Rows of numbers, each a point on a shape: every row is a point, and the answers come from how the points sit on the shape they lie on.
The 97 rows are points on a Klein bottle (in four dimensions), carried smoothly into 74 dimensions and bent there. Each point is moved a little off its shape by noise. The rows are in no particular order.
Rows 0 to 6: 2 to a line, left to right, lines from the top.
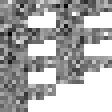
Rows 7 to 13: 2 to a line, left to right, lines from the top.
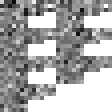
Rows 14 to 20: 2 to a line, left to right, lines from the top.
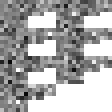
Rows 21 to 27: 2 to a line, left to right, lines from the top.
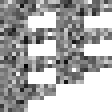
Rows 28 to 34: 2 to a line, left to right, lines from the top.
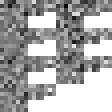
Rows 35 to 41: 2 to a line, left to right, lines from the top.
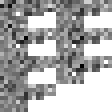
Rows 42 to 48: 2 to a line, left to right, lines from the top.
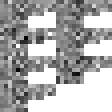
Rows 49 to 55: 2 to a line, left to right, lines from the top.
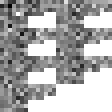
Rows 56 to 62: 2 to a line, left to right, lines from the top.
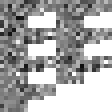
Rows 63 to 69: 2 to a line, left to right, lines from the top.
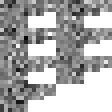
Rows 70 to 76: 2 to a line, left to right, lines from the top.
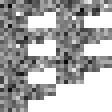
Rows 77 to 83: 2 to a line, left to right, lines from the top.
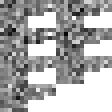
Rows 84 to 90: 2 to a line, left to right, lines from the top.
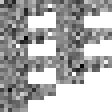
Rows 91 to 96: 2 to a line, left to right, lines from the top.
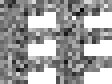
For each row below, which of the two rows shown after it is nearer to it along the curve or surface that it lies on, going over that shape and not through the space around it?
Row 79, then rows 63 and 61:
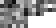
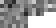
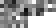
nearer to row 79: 61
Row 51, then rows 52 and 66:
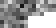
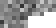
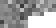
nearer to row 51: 52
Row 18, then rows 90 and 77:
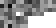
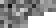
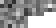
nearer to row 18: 77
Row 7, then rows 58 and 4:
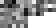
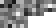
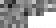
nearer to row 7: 58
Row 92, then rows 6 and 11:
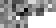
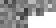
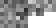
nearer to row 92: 11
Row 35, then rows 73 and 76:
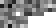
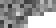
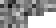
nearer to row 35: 73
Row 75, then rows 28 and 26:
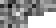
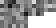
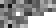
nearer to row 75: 28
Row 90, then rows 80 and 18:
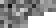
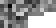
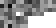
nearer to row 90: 80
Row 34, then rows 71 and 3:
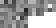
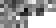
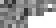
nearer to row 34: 3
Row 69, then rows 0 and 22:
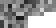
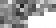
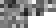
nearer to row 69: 0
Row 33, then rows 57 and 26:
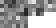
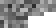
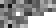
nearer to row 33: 26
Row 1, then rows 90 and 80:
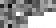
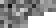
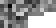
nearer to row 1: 80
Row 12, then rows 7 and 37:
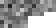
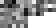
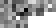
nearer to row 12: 7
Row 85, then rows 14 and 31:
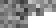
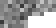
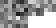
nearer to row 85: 31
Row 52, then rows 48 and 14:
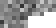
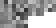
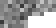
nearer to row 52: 14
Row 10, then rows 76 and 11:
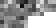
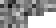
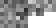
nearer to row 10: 11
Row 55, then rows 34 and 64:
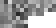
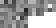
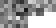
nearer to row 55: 34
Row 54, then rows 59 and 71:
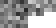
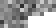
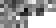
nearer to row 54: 71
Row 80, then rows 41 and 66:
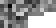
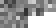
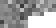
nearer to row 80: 66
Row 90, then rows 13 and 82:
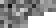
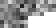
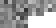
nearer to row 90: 13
